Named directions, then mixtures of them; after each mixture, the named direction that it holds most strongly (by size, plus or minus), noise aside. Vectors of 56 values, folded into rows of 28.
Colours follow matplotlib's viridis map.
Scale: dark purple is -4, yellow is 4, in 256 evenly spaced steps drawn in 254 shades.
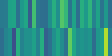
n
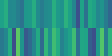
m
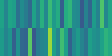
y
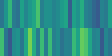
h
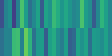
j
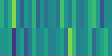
j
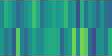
m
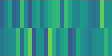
j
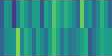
j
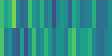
j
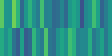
j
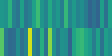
h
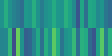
m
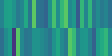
n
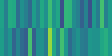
y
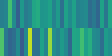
h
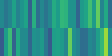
n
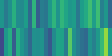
n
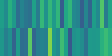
y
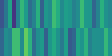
j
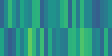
h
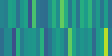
n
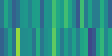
m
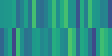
m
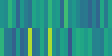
y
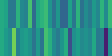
n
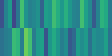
j
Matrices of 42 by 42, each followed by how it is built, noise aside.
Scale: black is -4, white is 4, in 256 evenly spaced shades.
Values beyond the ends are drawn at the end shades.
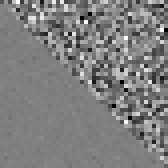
upper triangular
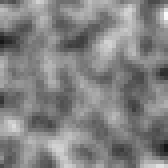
smooth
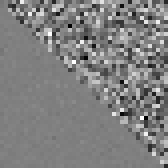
upper triangular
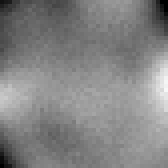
smooth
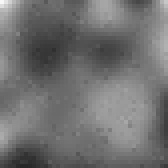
smooth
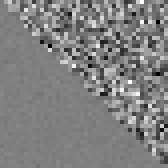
upper triangular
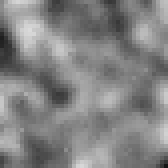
smooth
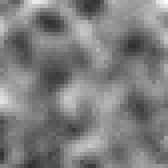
smooth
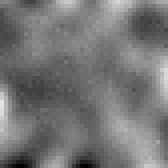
smooth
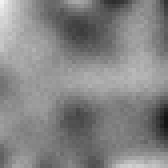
smooth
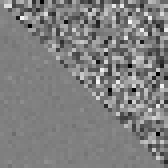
upper triangular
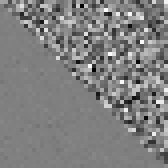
upper triangular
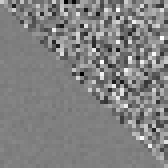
upper triangular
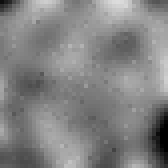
smooth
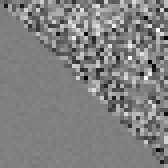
upper triangular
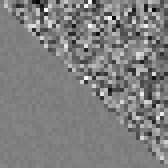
upper triangular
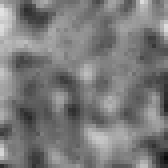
smooth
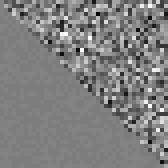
upper triangular
